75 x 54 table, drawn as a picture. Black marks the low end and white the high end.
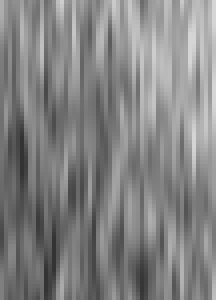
The values follow a bell shape. Overall the values sit about 50% of the way up the scale. The halves do not mirror each other. The grain runs up and down. The field climbs toward the top right. The top right is the ninth with the highest average.
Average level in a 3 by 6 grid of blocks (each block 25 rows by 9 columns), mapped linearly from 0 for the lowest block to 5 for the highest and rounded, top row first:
2 2 3 3 4 5 / 0 1 1 2 3 4 / 0 0 1 1 2 2
